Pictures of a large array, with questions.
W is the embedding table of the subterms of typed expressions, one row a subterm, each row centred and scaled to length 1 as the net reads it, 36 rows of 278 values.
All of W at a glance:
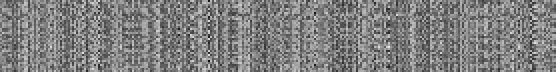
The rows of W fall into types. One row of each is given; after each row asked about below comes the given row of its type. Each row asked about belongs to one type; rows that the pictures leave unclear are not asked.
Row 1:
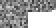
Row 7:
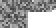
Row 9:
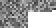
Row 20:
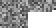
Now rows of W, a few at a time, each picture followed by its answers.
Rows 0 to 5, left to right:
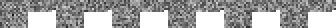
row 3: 9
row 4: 20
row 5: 20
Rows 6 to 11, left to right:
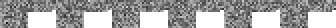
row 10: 7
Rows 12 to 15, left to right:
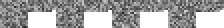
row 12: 20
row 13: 20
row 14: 7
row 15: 7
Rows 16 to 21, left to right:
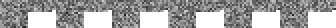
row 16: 20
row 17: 7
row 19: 7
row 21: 9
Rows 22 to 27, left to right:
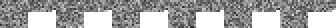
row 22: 20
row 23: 7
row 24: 20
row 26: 9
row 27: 7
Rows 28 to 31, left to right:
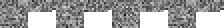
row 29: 1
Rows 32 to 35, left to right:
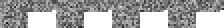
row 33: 20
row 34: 1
